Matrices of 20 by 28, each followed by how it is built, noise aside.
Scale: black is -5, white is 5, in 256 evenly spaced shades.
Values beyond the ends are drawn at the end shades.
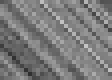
Toeplitz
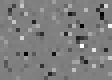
sparse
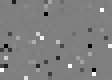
sparse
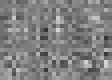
low rank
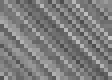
Toeplitz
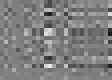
low rank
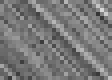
Toeplitz
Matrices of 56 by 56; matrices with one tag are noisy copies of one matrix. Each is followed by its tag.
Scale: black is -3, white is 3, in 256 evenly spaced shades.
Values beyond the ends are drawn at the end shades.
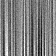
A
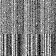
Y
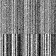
Y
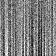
A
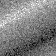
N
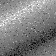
N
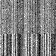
Y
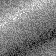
N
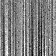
A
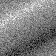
N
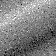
N
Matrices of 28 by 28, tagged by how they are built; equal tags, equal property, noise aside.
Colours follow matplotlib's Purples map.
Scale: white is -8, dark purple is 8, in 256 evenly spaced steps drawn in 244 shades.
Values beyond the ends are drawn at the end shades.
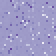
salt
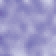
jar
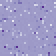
salt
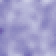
jar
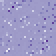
salt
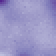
jar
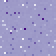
salt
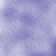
jar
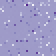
salt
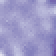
jar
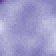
jar
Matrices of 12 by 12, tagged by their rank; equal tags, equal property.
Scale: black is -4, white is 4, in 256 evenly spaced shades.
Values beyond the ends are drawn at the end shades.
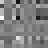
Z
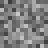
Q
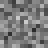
Q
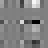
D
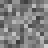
Q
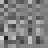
Z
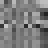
Z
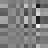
D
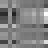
D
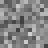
Q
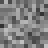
Q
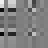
D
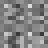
Z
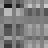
D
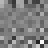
Z
